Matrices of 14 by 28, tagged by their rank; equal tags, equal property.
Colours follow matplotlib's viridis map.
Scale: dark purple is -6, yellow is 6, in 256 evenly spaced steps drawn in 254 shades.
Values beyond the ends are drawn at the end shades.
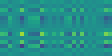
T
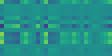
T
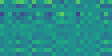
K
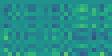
K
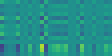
T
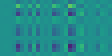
T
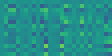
K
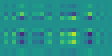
T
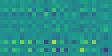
K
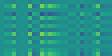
T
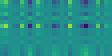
T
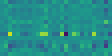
K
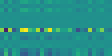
T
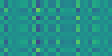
T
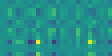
K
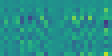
K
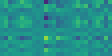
K
